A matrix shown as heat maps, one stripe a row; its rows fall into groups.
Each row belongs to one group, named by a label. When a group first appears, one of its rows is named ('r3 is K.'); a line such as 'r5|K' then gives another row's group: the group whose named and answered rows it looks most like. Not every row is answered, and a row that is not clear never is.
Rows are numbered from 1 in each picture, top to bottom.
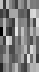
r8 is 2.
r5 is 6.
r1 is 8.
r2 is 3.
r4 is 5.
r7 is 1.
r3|5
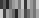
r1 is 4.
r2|8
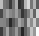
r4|2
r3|1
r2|2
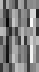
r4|1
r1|8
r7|3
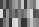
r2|8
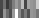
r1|4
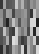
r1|5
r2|6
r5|2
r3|3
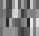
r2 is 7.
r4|2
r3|3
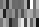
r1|3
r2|8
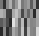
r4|4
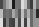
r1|6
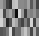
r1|7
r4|6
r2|8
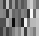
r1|8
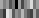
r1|8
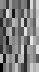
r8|2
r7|8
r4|6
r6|4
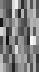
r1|7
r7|6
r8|1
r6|5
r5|3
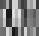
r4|6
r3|7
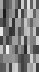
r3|6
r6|8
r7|2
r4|1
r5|4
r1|1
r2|8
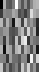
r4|1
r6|6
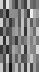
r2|3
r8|1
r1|8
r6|4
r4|4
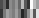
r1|3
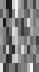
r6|6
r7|7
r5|7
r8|8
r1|7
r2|5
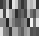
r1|2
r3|3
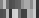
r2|2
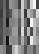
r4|4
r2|4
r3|3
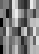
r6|2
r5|2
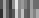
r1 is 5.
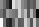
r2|6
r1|7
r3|1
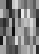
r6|1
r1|7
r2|1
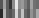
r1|5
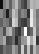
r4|6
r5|1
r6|4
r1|2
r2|3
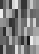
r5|3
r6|5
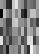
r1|7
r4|4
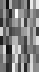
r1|3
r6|7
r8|4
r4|1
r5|4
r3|4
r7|5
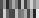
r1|4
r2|5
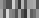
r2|8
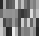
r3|1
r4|7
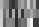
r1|1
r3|8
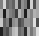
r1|5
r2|8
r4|4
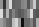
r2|8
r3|7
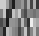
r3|3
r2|7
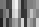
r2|2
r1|7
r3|4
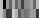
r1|8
